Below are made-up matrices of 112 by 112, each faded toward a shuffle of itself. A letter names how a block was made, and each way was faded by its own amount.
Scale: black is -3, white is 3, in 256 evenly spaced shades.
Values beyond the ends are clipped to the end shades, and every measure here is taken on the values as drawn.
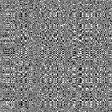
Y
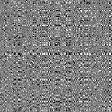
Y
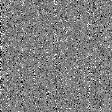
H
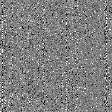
H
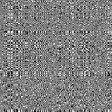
Y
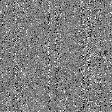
H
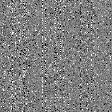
H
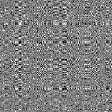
Y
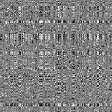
Y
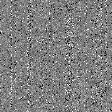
H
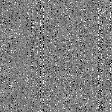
H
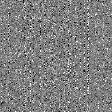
H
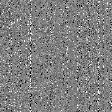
H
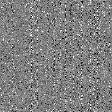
H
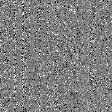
H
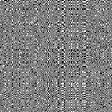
Y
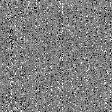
H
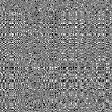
Y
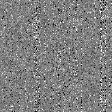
H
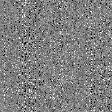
H
